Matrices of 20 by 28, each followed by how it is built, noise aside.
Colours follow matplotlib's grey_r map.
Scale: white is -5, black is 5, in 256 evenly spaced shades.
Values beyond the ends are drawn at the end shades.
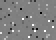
sparse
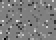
sparse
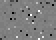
sparse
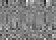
low rank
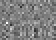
low rank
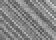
Toeplitz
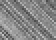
Toeplitz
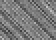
Toeplitz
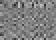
low rank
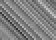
Toeplitz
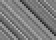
Toeplitz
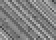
Toeplitz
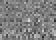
low rank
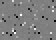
sparse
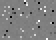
sparse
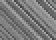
Toeplitz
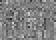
low rank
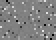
sparse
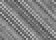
Toeplitz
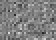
low rank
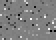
sparse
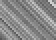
Toeplitz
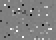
sparse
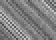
Toeplitz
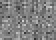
low rank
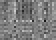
low rank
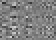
low rank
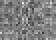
low rank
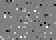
sparse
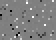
sparse
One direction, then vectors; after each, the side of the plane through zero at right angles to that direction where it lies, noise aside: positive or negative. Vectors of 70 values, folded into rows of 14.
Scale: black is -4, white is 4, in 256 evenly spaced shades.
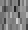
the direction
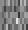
positive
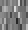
negative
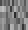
negative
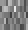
negative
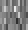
negative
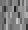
positive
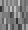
negative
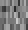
positive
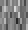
negative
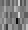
negative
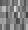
negative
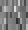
negative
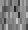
positive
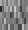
negative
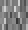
negative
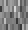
negative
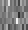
positive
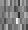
positive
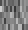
positive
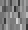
positive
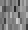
positive
